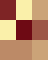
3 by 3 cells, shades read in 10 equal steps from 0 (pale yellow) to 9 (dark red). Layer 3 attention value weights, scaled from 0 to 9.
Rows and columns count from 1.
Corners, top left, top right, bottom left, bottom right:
8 3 4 3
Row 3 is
4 4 3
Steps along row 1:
down up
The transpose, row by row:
8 0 4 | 0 9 4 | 3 6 3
